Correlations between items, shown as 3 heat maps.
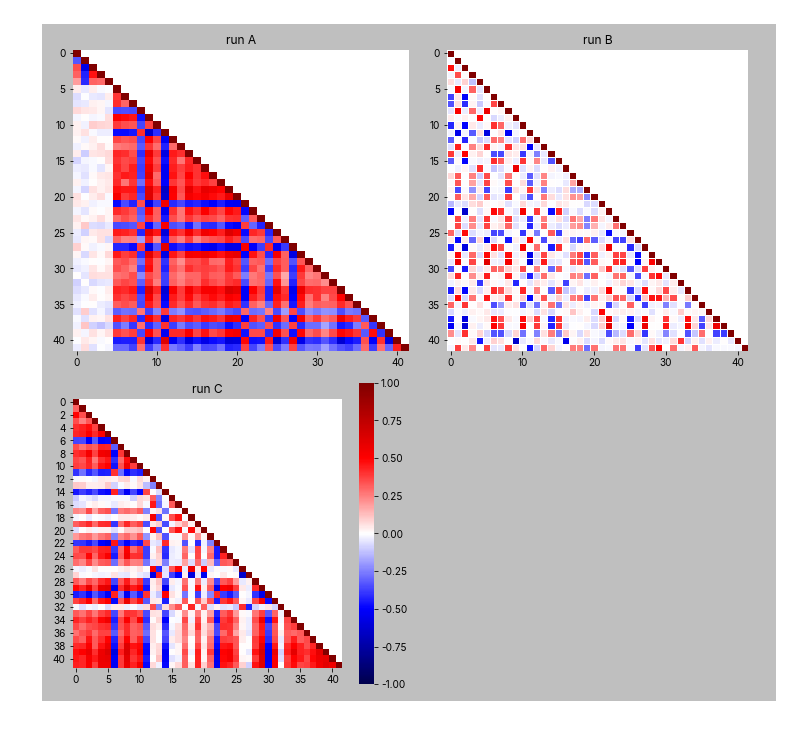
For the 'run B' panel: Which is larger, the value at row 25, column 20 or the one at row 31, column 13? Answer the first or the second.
the second
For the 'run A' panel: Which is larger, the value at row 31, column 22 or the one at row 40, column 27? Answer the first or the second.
the second
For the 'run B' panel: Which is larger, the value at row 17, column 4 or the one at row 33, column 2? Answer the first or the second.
the first
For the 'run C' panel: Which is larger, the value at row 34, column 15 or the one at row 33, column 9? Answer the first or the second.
the second
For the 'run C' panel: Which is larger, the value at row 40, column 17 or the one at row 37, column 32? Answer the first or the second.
the first
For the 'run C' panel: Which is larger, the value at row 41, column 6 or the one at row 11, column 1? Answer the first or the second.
the second
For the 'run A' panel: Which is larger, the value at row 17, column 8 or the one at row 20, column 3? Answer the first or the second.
the second
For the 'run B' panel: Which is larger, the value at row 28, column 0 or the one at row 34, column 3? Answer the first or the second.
the second
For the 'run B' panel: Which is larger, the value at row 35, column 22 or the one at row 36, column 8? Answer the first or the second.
the second
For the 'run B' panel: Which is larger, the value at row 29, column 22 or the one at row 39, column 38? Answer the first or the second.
the first
